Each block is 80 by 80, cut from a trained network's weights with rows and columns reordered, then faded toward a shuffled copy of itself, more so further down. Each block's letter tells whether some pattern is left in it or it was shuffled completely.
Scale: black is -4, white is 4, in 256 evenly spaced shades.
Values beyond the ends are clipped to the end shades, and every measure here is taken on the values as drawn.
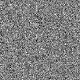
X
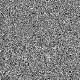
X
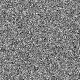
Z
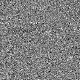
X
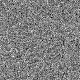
Z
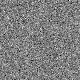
Z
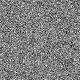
X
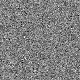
Z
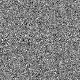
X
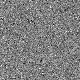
Z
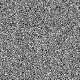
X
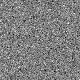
Z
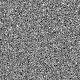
Z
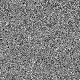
Z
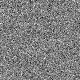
Z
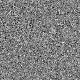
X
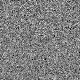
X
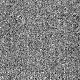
X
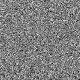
X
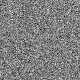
Z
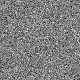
Z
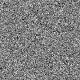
X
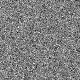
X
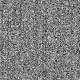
X
